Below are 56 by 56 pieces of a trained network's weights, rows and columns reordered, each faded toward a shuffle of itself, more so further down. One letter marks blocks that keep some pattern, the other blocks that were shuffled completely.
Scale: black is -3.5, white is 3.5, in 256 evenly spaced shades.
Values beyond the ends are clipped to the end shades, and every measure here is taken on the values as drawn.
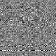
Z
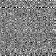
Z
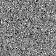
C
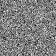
C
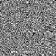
Z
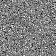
C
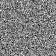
C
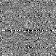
Z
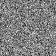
C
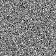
C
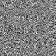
Z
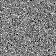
C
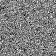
C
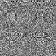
Z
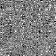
Z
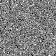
C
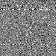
Z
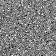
C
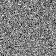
C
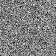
C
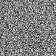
Z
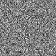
Z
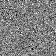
C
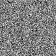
C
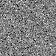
C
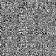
Z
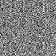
Z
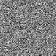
Z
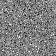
C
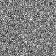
Z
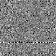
Z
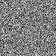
C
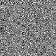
Z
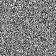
C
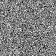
C
